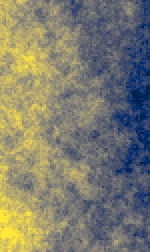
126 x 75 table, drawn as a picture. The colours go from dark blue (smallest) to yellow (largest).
The field climbs toward the left. No single row or column stands out from its neighbours. The ninth with the lowest average is the middle right. The ninth with the highest average is the bottom left. No regular stripes run through it. The field is mottled with small blotches. Overall the values sit about 50% of the way up the scale.
